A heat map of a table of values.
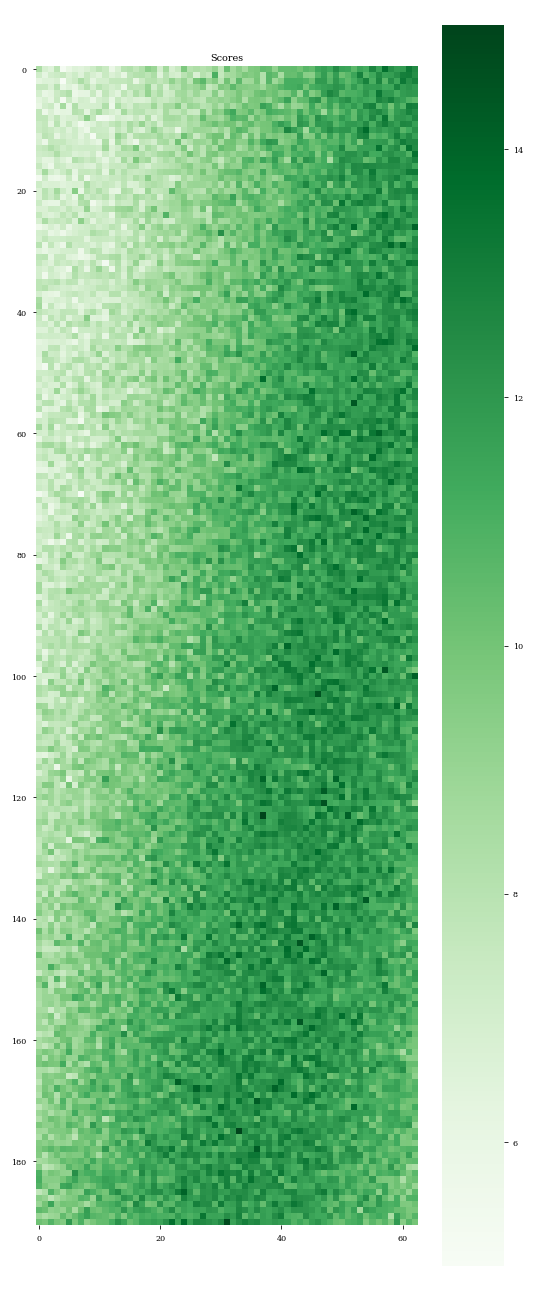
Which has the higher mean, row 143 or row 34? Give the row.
143
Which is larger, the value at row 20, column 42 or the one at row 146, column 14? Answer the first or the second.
the first
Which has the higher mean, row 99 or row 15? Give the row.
99
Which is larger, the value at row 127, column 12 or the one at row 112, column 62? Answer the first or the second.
the second
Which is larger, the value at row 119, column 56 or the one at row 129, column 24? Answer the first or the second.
the first
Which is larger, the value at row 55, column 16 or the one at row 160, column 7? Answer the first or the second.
the second
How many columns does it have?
63
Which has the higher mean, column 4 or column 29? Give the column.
29
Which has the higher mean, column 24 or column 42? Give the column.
42
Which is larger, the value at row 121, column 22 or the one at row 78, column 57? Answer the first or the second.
the second
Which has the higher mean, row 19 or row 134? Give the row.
134
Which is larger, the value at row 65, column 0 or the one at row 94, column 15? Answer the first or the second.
the second
